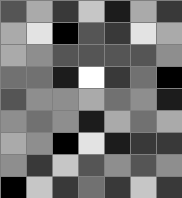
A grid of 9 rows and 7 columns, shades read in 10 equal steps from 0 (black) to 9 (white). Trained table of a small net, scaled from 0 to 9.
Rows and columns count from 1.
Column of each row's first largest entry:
4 2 1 4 4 5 4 3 2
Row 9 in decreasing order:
7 7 4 2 2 2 0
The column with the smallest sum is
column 3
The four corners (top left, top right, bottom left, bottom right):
3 2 0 2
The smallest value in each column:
0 2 0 1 1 2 0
